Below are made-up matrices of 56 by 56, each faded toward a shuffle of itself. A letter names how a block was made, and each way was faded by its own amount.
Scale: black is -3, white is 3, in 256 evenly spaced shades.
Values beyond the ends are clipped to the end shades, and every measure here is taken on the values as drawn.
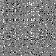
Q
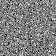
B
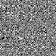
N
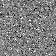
B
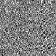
N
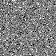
B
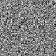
N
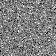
B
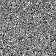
B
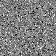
B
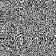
N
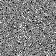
B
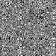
N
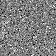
B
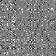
Q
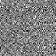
N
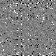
Q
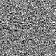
N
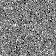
B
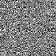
N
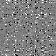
Q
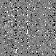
Q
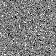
B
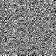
N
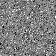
B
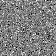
B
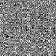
N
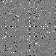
Q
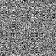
N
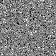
B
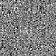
N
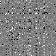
Q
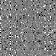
Q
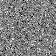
B
